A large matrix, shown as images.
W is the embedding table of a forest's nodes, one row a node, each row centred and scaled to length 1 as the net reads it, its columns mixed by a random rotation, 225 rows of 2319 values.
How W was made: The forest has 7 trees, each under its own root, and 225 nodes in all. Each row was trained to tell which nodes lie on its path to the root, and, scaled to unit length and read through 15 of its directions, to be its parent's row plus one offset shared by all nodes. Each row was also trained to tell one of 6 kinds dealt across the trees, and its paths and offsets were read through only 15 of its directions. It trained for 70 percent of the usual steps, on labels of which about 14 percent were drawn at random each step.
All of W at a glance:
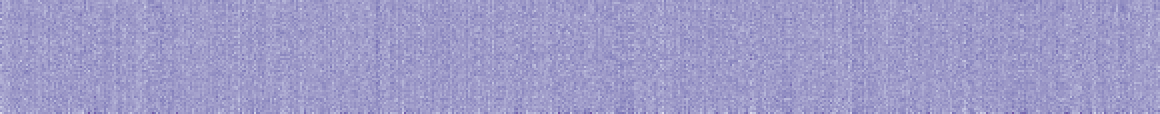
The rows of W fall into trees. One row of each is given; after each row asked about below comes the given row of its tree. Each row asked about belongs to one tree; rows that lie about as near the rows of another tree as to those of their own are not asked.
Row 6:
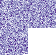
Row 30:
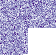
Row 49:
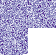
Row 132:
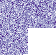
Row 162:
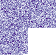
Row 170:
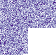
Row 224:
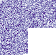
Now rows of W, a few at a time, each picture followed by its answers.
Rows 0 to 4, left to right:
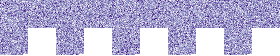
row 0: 6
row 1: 224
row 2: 224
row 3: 132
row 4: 132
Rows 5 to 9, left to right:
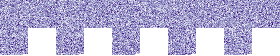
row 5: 170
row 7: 224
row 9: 132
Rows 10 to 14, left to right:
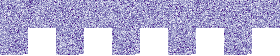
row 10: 162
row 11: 49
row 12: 224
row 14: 224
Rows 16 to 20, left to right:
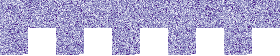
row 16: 162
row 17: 224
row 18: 224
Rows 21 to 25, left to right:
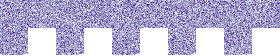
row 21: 170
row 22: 30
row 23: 6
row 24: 30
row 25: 132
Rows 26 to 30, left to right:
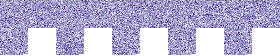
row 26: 49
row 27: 224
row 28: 49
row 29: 49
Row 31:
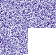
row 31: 132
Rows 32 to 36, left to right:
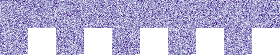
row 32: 49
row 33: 6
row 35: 132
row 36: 49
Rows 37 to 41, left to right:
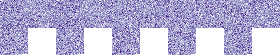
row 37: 170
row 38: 170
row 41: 162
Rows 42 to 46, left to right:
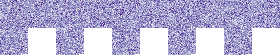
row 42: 170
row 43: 132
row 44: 170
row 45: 162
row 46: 6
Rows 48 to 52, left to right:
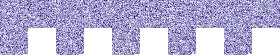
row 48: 49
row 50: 49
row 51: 6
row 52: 6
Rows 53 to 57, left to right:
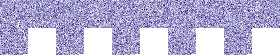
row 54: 162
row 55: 6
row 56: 6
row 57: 30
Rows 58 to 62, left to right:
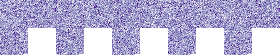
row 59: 132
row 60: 170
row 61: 170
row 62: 6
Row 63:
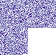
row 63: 30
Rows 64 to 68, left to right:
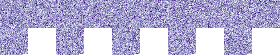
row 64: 170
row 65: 49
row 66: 49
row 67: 49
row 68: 30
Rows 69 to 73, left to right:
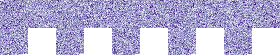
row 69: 170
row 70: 224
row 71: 132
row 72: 170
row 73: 132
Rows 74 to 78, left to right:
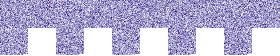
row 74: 132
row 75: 6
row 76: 49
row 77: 162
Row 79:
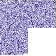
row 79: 224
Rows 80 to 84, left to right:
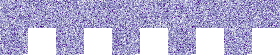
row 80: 30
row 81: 132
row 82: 224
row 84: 49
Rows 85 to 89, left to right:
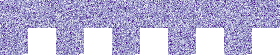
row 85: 30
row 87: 30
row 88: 49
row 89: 49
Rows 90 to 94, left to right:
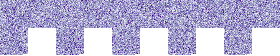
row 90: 162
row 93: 6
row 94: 170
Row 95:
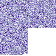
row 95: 6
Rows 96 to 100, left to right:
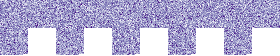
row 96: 224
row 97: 170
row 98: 6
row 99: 30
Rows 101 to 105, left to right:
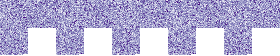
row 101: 6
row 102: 132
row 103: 224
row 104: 132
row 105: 6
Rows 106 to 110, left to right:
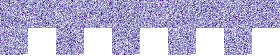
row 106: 132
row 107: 30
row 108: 49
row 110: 49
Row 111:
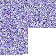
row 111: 170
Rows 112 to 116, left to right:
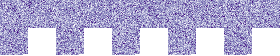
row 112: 162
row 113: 30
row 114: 49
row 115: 6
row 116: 30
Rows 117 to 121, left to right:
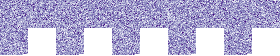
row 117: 49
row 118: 49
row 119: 49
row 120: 30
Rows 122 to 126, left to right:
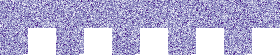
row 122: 30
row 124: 224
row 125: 132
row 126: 170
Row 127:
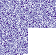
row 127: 224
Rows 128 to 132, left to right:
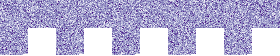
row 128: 30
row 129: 224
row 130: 30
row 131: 132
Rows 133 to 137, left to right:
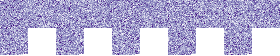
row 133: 170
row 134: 30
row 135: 49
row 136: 224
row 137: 6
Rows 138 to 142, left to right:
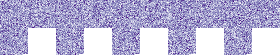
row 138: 162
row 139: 49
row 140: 49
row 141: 170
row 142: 49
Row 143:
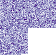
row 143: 170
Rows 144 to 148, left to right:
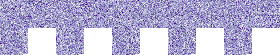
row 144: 30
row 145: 49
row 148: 49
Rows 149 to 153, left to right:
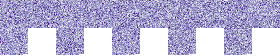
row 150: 224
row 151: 49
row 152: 170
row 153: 170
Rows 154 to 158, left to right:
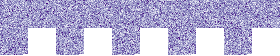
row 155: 132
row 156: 162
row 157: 6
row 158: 224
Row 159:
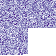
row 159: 49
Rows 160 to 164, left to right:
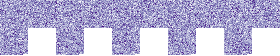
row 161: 6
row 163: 224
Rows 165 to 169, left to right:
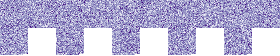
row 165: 170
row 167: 162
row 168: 162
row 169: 6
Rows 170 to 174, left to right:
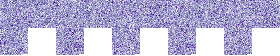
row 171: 224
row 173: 224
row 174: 132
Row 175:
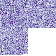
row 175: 170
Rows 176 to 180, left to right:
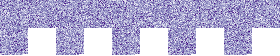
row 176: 170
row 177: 132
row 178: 30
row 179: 224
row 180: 162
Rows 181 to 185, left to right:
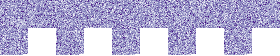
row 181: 49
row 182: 224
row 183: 170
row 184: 132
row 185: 170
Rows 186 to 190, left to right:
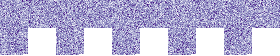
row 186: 170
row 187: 224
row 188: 6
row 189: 224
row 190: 162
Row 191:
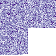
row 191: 170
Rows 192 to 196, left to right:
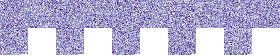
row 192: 170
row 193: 170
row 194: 170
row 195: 224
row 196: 132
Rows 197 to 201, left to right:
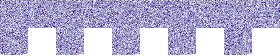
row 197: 132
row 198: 6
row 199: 6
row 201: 224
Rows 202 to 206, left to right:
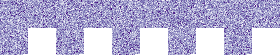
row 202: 6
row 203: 6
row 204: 224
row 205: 170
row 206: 162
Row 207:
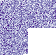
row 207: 224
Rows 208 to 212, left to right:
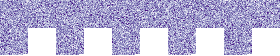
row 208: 6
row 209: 6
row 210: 49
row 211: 49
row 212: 224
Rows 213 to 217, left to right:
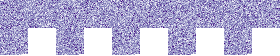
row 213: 170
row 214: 162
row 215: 132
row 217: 224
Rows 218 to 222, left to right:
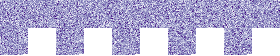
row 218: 224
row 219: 224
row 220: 224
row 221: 30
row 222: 224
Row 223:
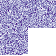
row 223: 162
